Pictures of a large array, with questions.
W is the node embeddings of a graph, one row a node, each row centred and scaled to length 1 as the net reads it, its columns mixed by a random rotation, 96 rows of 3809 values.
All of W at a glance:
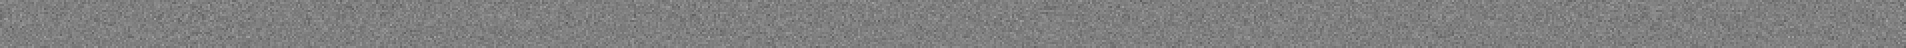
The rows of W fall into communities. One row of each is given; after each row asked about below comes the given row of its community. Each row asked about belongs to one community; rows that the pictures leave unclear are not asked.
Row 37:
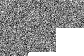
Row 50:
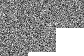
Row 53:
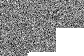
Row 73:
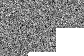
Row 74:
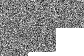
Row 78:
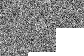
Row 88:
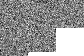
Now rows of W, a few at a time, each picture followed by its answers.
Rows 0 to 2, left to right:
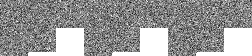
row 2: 88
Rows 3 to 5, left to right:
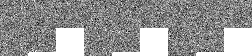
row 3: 74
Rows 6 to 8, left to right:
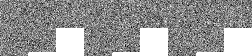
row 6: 37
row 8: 50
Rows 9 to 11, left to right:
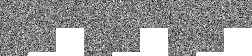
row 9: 53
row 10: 73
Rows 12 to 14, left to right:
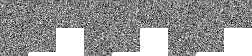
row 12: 50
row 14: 53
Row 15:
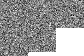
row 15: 50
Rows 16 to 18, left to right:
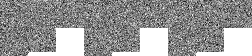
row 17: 50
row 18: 74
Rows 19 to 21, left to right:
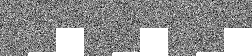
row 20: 37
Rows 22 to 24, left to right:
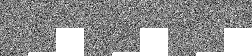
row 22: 88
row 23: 88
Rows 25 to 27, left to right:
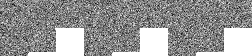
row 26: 50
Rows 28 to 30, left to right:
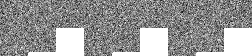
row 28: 78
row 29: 78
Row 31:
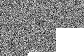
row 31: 53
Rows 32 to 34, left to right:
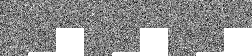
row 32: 78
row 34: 74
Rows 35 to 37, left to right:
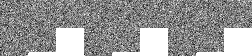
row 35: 88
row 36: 50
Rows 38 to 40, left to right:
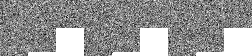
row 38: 78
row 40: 74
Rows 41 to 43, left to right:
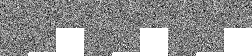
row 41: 73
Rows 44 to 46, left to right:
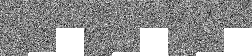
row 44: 37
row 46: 78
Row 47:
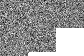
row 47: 78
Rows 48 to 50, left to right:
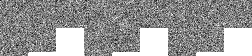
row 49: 78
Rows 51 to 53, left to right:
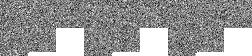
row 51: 78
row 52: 50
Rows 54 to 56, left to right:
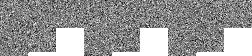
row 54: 73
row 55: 78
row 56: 37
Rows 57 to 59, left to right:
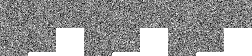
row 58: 37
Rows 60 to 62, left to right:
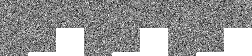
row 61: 74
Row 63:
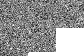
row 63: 88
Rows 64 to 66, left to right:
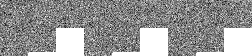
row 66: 37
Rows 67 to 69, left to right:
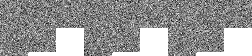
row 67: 53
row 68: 88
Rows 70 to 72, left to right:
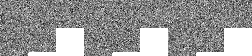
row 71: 37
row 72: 73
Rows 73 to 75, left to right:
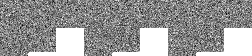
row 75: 74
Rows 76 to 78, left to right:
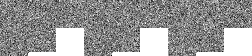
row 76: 37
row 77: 73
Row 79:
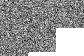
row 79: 37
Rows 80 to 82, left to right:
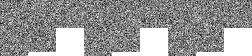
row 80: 88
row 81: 50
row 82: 78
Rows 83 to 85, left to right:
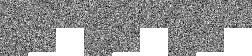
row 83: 88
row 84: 37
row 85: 50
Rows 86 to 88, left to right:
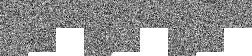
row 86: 78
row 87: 53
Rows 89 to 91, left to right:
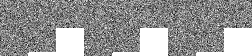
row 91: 50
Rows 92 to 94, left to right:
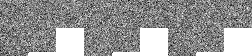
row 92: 88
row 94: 50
